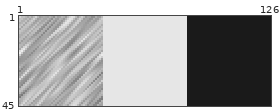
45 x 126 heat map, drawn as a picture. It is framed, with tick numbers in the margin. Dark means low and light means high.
The table splits into one row of 3 panels. Panel 1,1: high, slanting up to the right. Panel 1,2: very high, flat. Panel 1,3: very low, flat.
